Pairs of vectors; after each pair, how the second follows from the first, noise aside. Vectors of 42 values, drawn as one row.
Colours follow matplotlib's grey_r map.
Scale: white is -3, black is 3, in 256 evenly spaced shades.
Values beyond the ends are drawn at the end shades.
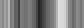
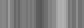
shrunk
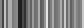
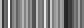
wrapped around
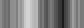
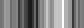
negated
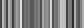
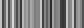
negated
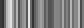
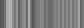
shrunk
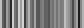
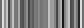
wrapped around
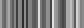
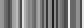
wrapped around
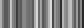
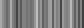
shrunk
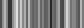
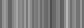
shrunk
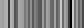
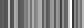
negated
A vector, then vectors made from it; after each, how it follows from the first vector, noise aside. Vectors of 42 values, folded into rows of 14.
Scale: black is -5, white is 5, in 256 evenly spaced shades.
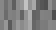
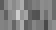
wrapped around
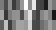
scaled up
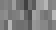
negated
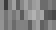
wrapped around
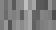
copied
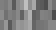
copied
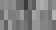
negated
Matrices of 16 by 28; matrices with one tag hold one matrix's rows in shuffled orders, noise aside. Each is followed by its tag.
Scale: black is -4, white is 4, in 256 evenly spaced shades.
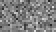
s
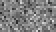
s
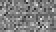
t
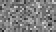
s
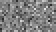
s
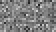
t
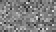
t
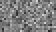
s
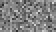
s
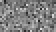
t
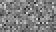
t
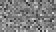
t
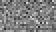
t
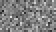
s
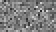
t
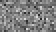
t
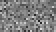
t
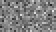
s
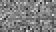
t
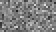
s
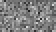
t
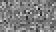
t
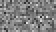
t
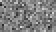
s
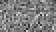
t
